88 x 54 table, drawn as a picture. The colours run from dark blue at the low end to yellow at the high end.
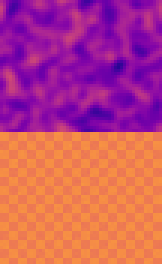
The table splits into 2 rows of 1 panel. Panel 1,1: low, blotchy. Panel 2,1: high, checkered, faint in contrast.
